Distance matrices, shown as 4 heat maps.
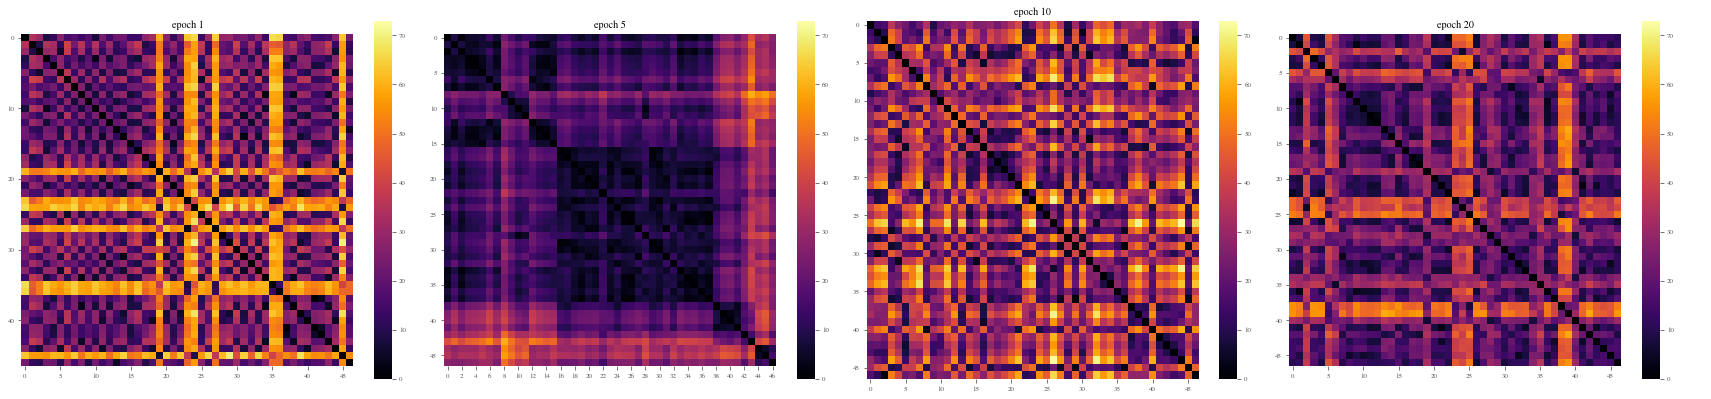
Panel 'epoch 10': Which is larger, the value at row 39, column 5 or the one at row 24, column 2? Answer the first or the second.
the second
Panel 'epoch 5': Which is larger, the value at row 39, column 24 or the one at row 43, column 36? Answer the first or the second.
the second
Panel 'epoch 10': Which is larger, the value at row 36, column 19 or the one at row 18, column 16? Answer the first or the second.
the second
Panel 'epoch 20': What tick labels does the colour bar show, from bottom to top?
0, 10, 20, 30, 40, 50, 60, 70
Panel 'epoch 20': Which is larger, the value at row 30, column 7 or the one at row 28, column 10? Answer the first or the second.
the second
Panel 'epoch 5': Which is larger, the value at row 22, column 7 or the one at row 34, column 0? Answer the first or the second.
the first
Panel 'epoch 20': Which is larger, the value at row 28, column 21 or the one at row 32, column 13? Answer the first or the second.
the first
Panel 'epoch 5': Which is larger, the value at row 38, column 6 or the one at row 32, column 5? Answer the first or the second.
the first
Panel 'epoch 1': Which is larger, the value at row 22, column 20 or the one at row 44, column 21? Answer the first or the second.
the second
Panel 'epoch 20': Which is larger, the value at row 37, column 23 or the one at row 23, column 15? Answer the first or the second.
the second
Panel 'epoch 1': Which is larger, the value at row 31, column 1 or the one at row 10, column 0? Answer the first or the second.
the first
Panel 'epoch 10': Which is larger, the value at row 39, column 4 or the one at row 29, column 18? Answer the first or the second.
the first
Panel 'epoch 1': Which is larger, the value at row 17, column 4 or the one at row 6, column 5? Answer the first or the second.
the second
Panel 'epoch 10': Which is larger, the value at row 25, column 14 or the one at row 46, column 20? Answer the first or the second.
the second
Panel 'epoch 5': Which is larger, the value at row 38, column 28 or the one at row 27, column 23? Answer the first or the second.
the first
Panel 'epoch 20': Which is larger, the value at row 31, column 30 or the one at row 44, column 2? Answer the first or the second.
the second
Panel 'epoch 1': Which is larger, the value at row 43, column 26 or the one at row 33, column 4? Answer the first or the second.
the first
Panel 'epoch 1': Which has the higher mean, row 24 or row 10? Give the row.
24
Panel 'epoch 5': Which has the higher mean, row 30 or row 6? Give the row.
6
